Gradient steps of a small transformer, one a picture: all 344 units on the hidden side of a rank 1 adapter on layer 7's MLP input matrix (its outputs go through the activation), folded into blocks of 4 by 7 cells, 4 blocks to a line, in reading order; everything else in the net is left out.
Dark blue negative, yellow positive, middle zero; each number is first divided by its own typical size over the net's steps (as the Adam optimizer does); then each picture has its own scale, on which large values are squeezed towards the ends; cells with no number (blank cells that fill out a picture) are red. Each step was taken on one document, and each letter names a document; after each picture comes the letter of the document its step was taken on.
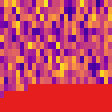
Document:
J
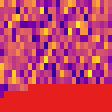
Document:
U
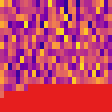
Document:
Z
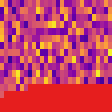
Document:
J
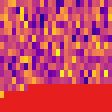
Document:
Z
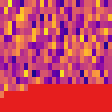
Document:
Z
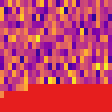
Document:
Z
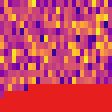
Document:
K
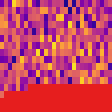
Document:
U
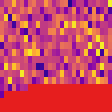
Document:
K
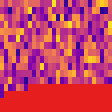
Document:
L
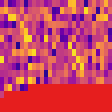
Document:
K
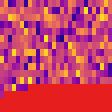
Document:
K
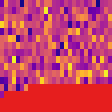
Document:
U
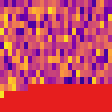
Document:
L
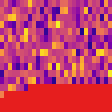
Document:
K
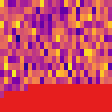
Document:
Z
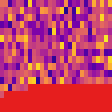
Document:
K
